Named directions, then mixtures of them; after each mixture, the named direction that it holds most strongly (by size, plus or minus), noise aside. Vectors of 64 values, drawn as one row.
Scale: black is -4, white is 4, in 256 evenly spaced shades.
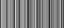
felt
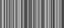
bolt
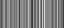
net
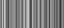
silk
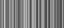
silk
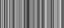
silk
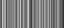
bolt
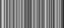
bolt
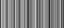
felt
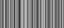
bolt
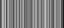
bolt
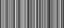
felt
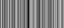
silk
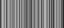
bolt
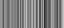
net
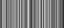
net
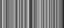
bolt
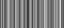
silk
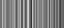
silk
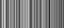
silk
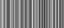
net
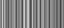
silk
